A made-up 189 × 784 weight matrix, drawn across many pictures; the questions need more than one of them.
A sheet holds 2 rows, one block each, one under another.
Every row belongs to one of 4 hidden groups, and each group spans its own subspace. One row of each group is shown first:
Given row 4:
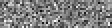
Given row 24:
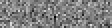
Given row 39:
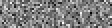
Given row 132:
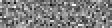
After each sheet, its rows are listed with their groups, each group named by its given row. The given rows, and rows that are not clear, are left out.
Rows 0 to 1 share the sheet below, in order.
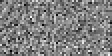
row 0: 24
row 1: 24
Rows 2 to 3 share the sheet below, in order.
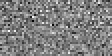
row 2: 4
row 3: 132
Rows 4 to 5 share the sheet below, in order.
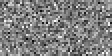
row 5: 39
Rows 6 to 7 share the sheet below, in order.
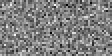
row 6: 4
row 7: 132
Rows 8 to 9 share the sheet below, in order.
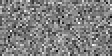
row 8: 39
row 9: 39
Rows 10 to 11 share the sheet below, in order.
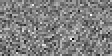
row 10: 4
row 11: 4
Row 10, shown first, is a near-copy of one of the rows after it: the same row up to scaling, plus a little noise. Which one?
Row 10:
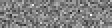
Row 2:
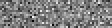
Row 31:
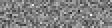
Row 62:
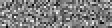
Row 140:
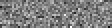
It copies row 31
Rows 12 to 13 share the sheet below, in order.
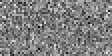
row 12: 24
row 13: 24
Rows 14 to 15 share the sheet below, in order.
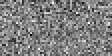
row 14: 4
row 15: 24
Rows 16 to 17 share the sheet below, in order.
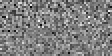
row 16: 24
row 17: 132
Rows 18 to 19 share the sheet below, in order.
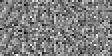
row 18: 24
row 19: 24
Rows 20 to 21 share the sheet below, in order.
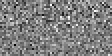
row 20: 132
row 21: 4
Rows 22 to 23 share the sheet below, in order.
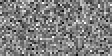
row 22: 39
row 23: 4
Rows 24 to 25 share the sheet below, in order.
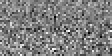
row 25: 39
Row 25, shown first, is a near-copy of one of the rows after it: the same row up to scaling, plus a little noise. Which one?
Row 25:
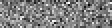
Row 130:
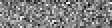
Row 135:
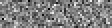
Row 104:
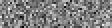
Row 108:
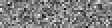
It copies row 130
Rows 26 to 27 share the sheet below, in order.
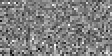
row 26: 132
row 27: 24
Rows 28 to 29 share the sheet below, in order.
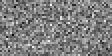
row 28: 132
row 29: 39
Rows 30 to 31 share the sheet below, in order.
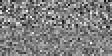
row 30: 39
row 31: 4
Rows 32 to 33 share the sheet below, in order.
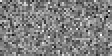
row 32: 24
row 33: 39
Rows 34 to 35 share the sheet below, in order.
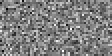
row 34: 39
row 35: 39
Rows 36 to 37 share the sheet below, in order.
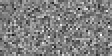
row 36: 4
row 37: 39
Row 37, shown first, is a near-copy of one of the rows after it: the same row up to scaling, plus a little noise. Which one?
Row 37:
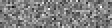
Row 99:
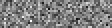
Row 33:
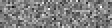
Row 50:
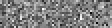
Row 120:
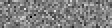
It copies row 33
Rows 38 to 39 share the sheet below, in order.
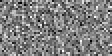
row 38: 24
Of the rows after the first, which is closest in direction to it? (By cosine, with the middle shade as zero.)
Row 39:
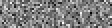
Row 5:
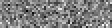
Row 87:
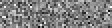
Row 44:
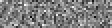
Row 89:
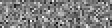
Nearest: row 89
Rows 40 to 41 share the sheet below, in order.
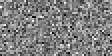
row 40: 4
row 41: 132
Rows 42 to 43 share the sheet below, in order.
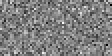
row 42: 39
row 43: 24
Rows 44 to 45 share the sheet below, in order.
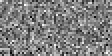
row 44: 24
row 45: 24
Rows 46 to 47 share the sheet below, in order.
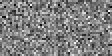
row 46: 24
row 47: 39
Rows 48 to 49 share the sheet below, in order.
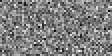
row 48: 24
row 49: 39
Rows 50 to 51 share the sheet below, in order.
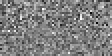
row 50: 39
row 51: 132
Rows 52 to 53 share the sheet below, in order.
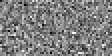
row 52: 24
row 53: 132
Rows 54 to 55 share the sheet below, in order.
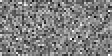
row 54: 24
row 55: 4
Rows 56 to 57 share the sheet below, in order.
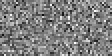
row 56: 132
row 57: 4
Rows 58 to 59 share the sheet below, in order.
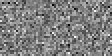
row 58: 132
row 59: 132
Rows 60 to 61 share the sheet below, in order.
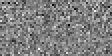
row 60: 132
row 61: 24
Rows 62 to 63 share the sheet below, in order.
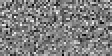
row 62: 4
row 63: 39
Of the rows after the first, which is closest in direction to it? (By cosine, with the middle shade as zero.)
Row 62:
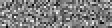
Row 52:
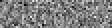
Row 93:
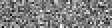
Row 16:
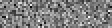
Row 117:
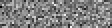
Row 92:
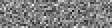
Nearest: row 16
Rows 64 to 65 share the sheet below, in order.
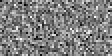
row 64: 24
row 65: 4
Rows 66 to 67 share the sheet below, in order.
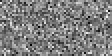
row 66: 24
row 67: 39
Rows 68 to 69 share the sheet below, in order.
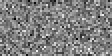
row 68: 39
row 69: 39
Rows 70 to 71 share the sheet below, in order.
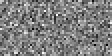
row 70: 24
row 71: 24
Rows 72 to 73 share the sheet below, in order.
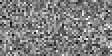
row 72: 24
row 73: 39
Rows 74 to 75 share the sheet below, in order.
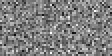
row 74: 132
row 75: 132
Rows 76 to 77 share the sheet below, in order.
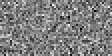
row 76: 132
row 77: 4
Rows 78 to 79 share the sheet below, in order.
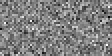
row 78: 39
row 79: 24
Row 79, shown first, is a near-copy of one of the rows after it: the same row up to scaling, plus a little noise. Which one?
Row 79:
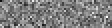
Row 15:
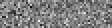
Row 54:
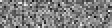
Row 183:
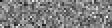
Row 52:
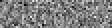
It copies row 183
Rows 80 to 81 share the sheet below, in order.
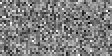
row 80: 24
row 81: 39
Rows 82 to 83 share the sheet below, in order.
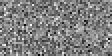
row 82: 4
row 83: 24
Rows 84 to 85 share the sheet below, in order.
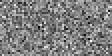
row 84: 24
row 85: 39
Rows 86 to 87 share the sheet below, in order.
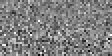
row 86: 24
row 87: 24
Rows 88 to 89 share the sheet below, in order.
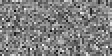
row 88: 39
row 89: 39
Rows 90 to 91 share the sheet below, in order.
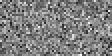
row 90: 24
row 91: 39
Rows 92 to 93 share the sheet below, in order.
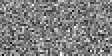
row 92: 4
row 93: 4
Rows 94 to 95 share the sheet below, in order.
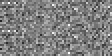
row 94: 132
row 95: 132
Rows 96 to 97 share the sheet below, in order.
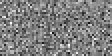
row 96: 24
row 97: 132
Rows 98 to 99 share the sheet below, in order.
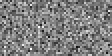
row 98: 24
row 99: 39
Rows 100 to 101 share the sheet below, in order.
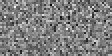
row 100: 132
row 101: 4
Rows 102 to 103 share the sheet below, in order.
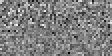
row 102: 24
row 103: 132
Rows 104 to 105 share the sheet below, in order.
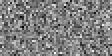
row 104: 39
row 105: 39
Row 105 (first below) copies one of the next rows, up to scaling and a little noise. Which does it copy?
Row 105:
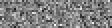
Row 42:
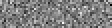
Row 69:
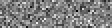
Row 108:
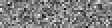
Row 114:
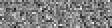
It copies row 114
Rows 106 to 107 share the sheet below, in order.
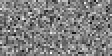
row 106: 4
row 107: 132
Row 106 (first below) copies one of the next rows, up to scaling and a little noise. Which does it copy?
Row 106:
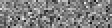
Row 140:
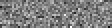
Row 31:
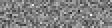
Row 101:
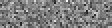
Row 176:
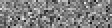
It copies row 176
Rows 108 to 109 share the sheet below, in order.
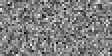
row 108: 39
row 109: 24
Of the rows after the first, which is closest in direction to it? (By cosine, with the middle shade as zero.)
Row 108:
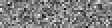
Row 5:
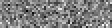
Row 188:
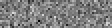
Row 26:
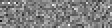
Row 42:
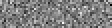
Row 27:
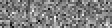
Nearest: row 5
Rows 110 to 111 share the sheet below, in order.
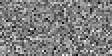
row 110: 39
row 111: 4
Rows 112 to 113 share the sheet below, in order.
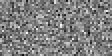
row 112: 4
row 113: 4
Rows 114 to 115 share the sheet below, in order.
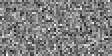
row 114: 39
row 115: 4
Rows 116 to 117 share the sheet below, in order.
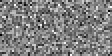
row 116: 24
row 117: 4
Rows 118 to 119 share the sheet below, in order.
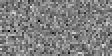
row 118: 24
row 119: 132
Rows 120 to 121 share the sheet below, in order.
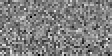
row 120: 39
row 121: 24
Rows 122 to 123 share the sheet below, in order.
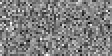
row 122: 24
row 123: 39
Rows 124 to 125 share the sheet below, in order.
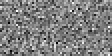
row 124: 4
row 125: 24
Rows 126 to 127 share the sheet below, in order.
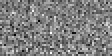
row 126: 24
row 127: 132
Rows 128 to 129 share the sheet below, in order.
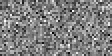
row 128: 4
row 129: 132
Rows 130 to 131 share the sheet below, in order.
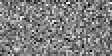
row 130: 39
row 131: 39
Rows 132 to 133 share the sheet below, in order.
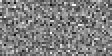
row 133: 132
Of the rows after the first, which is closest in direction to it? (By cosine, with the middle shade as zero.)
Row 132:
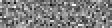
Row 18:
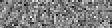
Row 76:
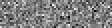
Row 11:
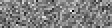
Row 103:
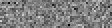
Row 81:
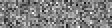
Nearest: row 103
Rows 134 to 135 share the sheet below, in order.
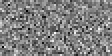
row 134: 39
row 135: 39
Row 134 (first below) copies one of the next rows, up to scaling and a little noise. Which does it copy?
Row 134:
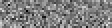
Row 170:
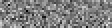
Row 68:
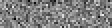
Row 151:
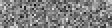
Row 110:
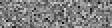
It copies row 170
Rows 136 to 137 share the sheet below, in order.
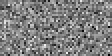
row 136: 4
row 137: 4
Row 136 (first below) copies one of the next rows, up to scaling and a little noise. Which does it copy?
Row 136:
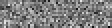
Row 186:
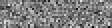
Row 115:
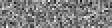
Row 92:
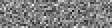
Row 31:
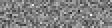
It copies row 186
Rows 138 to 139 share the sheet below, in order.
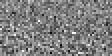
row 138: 24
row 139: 132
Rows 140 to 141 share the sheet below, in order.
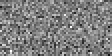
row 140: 4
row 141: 24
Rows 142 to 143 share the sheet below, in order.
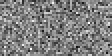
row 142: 4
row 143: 39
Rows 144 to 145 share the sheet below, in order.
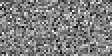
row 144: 4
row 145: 4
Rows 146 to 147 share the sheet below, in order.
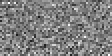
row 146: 132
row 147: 4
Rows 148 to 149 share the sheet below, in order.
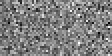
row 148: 4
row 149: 4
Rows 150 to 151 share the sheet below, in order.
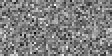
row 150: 4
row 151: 39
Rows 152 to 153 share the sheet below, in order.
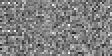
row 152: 132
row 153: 132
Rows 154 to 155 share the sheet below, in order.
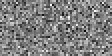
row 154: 132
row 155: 4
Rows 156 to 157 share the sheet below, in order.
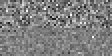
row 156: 39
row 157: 132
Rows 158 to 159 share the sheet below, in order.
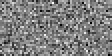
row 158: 4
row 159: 4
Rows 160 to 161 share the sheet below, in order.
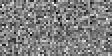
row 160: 4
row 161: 24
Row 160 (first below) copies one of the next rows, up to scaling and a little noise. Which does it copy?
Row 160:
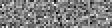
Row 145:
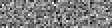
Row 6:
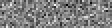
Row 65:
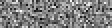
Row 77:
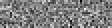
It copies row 145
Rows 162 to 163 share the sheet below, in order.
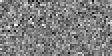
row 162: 24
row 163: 132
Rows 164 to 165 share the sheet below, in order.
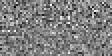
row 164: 132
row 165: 132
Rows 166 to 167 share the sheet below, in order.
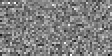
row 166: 132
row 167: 4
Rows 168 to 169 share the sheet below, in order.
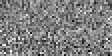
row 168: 39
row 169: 24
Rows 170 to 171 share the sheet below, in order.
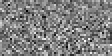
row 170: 39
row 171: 39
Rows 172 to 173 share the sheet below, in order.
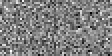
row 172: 39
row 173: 24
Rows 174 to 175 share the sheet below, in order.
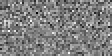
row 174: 4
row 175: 132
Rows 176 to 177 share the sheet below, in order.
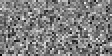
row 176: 4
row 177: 39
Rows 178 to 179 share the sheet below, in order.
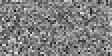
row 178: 39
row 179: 24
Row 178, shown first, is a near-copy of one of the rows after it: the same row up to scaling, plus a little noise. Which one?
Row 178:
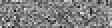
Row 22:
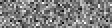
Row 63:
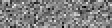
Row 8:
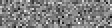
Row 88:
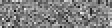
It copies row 88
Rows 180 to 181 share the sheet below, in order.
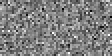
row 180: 39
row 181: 132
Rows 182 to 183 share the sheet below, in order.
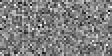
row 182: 24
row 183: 24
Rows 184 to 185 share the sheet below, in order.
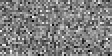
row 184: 4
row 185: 24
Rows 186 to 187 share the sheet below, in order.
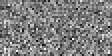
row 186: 4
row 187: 4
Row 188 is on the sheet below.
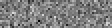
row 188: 24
